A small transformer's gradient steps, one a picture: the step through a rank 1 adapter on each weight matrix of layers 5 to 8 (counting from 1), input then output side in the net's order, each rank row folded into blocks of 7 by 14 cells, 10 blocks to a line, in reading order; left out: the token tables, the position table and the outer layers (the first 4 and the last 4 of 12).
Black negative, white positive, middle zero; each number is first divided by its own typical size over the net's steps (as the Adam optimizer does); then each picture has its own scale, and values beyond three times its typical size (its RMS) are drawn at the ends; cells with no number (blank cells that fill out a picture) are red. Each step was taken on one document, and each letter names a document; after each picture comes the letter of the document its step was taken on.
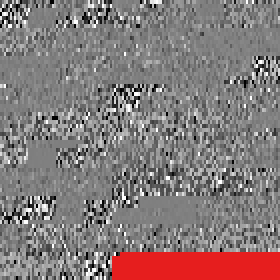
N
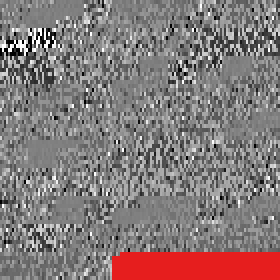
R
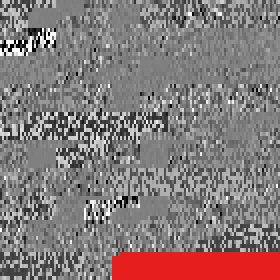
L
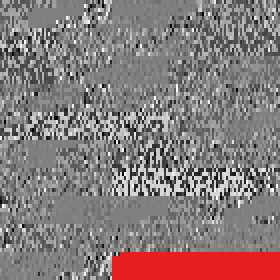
R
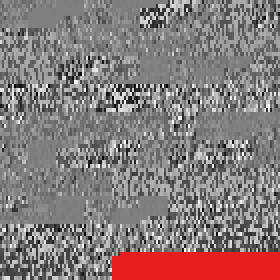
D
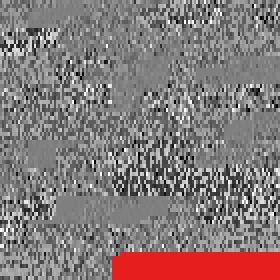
L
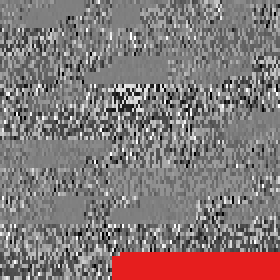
L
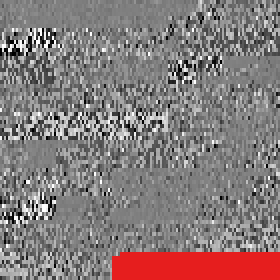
R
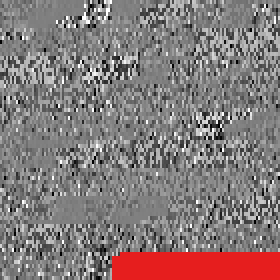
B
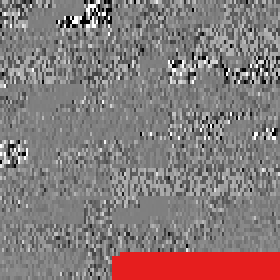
B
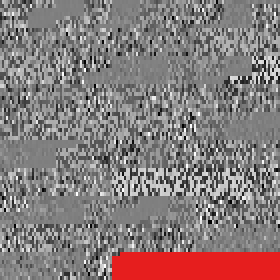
B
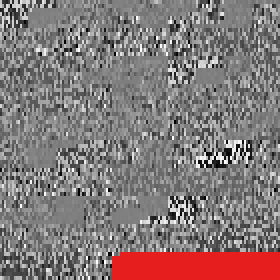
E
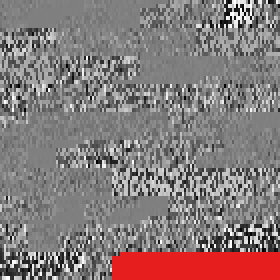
D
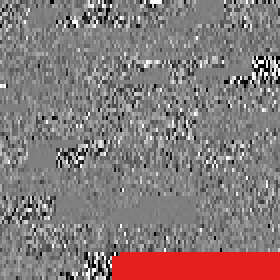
N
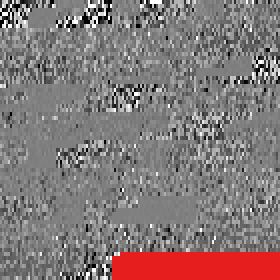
N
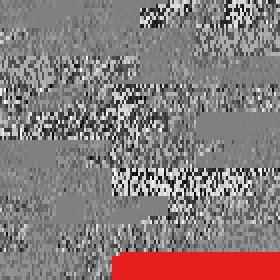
D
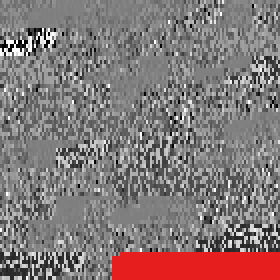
L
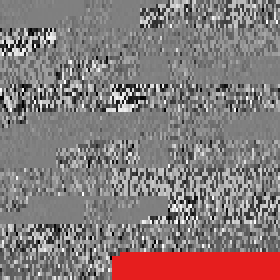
D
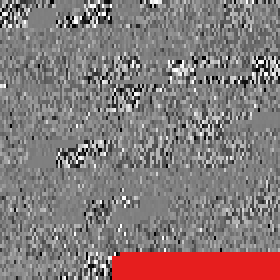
N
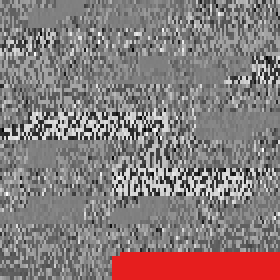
E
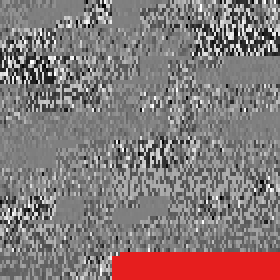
R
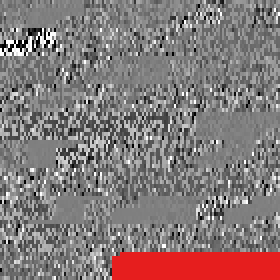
L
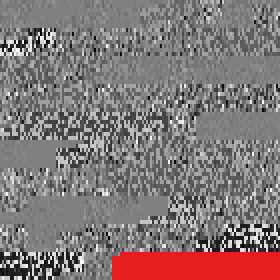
L
